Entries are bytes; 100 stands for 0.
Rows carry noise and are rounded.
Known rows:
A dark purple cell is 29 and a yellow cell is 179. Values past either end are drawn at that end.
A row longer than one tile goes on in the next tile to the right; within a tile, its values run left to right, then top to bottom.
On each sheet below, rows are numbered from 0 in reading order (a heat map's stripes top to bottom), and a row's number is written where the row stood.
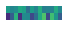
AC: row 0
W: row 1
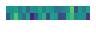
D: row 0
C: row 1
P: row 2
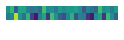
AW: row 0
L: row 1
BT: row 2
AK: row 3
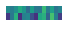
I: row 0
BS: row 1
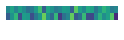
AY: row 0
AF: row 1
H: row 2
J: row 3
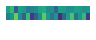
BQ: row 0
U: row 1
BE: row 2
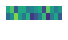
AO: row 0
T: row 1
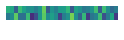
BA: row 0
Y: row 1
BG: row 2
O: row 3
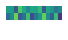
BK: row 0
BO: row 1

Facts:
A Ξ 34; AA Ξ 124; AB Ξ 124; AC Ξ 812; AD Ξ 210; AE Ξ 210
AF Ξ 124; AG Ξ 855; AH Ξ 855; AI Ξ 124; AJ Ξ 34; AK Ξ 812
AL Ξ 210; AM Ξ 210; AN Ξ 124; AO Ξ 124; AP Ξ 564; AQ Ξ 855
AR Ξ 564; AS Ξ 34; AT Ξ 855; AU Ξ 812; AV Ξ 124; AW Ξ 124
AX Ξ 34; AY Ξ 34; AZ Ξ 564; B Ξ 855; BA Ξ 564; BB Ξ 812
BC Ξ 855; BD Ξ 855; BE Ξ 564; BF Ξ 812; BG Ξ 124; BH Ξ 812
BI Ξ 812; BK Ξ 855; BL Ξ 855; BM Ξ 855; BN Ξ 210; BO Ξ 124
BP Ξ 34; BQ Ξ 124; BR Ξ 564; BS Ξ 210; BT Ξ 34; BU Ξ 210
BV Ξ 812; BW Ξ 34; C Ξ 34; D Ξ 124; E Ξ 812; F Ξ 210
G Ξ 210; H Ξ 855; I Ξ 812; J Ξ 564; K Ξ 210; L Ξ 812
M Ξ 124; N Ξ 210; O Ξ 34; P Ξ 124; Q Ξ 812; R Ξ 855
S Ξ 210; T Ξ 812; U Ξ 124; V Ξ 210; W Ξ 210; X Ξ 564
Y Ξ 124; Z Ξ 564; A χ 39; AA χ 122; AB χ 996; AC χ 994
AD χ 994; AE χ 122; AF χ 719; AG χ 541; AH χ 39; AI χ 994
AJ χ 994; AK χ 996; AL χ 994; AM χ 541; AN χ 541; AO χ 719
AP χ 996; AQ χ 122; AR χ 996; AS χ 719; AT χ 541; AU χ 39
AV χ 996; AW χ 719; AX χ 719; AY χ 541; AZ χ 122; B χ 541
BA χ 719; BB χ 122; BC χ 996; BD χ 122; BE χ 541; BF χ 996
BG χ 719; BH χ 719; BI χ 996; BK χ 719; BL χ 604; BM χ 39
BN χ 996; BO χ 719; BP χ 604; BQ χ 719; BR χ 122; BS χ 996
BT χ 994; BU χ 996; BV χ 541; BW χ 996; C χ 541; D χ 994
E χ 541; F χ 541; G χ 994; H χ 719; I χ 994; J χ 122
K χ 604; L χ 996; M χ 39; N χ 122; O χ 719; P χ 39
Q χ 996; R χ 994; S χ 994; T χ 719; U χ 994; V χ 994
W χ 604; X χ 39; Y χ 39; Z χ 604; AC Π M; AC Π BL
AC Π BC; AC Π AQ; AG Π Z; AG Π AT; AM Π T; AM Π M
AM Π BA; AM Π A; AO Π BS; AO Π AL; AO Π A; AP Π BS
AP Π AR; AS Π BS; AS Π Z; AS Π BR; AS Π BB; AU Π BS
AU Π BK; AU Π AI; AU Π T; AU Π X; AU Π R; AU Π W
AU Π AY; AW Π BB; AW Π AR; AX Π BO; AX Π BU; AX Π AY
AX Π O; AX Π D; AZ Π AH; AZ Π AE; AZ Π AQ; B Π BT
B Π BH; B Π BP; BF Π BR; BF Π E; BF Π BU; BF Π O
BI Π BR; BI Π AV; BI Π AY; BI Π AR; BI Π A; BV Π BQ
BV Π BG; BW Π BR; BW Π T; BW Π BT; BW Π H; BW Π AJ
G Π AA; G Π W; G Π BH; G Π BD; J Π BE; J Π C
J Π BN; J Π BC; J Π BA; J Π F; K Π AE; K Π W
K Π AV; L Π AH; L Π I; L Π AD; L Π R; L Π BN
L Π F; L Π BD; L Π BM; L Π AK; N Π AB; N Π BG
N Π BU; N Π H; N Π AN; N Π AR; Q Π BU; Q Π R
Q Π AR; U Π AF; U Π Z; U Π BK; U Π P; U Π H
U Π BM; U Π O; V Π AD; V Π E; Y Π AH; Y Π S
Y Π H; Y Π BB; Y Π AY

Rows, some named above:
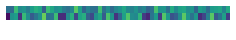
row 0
AK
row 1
BA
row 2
BB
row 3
BU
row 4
AN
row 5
BF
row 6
U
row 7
R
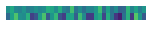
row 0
AN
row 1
AT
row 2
BN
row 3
A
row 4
Q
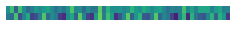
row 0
AX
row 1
G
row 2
BW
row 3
AP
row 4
B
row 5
G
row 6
AU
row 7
AM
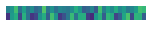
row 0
A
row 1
BU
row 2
N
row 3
BC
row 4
BL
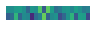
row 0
V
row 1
AS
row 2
F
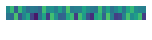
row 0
AX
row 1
L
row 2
BP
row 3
BS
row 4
AZ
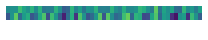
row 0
AG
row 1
W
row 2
Q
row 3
K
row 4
Z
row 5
X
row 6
AK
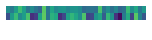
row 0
BR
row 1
AR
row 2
AA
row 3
BU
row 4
BI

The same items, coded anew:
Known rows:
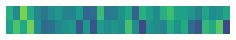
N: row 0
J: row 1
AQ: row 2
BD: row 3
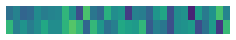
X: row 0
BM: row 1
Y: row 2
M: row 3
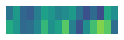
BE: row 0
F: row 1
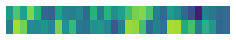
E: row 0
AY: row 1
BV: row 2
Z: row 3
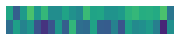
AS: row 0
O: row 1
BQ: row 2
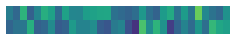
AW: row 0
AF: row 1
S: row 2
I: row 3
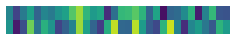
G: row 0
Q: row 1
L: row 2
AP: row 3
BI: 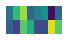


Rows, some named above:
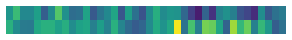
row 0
AE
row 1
AM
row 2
BA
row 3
W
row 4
Z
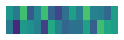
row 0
BW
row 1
I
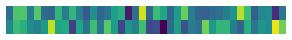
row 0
BB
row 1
BS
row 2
U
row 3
BN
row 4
AK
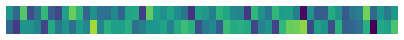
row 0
BW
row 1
BU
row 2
BR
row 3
A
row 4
A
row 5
BL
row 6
AC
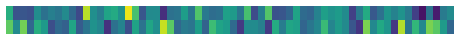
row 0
BP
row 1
R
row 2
AK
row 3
I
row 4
BW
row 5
BE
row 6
V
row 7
W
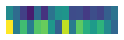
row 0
W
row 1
K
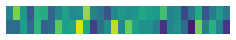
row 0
AR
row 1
AU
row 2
AN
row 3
V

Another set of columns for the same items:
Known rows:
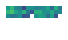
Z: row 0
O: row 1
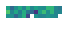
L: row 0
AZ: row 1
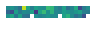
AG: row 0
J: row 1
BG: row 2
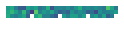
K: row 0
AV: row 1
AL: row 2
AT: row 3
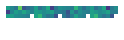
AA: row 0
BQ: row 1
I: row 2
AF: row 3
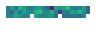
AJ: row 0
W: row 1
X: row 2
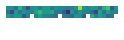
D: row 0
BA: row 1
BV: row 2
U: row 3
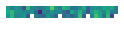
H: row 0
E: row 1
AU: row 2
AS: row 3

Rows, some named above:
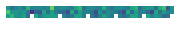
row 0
BS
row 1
G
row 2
AC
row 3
I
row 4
AC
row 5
U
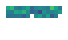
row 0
X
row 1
AT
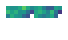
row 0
AP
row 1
K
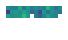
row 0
AE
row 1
I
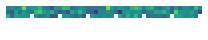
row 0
V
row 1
Z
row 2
Y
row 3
F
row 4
N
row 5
X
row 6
BN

